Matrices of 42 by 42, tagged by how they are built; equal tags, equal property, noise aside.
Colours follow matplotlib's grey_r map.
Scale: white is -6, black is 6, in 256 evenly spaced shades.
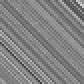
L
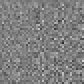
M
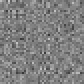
M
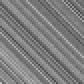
L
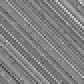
L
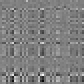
M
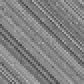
L
